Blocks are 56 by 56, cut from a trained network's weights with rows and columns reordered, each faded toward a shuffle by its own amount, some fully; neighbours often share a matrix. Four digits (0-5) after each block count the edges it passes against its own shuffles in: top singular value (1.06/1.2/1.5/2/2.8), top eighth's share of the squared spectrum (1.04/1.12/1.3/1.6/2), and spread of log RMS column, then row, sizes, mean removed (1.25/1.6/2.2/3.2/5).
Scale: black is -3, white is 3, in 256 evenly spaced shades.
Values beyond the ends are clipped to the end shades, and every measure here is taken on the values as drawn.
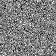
1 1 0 0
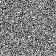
0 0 0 0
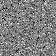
0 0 0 0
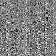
2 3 1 2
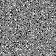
0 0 0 0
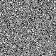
1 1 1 0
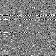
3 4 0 2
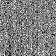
2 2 0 2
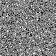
0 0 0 0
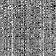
3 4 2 3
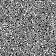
0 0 0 0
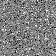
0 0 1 0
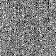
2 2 0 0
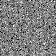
0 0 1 0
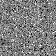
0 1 0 0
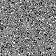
0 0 0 0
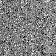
1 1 0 0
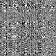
3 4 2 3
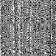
3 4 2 3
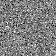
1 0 0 0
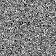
1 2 0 0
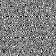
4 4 1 2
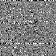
3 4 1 2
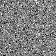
1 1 0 0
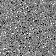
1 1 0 0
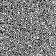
1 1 0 0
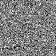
2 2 0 1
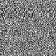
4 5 1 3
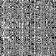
3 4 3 3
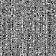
3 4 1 2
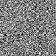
3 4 1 2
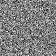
1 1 0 0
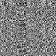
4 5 2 2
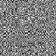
4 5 2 3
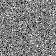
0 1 0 0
